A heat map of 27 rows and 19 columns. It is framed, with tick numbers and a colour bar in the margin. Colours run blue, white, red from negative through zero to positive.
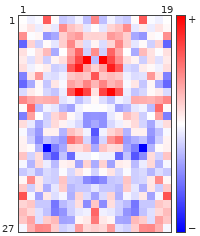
Mirror symmetry: left to right. Ninth with the highest average: top middle. Odd rows or columns: none.
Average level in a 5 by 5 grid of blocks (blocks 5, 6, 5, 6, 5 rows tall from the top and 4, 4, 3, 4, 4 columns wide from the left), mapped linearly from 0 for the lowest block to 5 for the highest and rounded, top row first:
2 3 2 3 2 | 2 4 5 4 2 | 1 2 0 2 1 | 1 1 1 1 1 | 3 1 2 1 3
